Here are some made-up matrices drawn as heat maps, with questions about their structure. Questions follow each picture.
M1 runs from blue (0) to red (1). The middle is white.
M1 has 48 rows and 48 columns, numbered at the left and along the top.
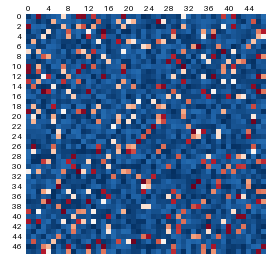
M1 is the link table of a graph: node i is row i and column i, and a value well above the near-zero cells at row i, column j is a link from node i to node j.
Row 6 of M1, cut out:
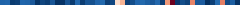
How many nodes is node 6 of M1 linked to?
6
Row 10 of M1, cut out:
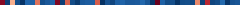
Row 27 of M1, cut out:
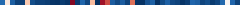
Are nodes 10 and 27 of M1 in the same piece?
yes
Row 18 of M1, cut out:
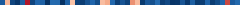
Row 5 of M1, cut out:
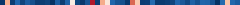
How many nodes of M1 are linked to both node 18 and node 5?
7
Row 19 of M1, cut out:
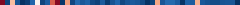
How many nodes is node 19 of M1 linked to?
8
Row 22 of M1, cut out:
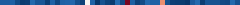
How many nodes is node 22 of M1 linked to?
3
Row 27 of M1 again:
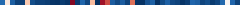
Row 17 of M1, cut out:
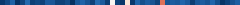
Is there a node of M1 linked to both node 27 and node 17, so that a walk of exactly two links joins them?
no
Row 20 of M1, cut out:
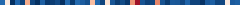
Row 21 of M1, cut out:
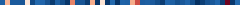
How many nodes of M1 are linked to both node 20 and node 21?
6
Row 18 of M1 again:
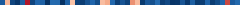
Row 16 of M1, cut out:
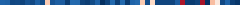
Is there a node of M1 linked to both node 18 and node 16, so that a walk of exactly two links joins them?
no
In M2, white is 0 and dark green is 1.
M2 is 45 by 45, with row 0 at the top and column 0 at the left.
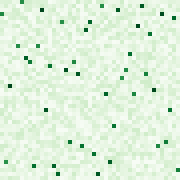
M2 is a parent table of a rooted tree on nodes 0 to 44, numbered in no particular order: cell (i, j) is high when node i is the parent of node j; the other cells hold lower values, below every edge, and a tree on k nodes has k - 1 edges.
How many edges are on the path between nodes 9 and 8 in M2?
7
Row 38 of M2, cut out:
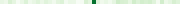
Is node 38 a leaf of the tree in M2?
no
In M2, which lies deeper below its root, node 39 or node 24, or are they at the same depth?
the same depth
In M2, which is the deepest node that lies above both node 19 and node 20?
18
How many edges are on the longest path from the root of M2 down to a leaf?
8
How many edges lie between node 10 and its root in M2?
7
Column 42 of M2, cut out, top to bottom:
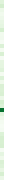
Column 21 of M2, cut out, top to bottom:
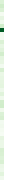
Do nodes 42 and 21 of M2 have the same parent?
no
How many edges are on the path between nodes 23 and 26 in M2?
1
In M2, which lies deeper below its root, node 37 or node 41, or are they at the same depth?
node 37
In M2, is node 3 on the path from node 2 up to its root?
yes
